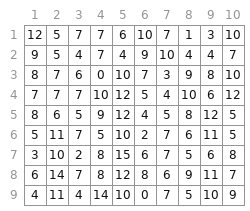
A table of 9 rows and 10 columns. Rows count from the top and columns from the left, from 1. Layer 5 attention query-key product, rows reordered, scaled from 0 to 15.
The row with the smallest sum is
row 2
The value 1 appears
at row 1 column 8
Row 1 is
12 5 7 7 6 10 7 1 3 10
